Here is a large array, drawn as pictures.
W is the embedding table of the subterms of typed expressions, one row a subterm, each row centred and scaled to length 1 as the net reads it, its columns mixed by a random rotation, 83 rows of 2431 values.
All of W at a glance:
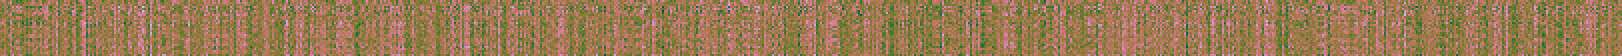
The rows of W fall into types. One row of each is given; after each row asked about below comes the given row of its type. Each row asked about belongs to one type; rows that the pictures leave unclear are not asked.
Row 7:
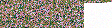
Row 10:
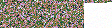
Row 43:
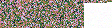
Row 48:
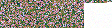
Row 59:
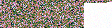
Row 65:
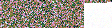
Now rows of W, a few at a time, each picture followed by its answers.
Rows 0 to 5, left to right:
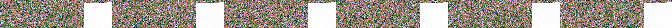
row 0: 48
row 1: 7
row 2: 7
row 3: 43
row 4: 48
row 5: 65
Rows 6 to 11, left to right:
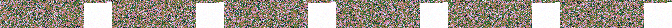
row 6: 65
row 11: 10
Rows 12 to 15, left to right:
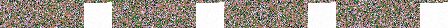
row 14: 65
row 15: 43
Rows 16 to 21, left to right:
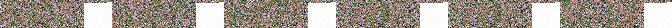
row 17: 43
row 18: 59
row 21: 65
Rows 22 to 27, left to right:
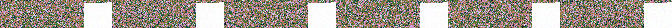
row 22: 7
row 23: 43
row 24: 10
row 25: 59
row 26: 65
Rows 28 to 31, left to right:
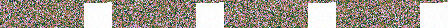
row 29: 43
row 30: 48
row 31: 7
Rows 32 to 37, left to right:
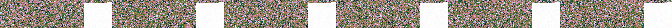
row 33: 59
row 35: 59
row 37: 48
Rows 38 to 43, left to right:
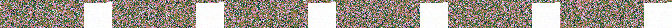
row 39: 65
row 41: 43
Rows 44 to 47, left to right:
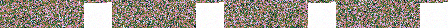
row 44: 7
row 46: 48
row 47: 43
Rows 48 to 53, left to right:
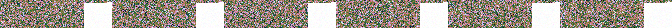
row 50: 43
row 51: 65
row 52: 48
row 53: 65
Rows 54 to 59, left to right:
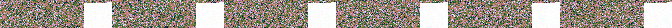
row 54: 65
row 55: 48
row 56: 43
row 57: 7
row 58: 10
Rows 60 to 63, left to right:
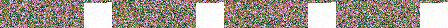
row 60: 59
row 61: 48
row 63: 7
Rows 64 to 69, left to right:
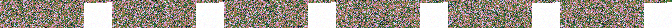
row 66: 65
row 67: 7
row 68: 48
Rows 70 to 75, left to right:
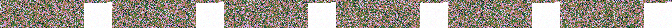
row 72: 43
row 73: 48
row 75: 65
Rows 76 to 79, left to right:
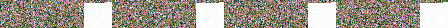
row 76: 48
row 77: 10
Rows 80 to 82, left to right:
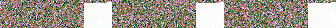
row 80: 65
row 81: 48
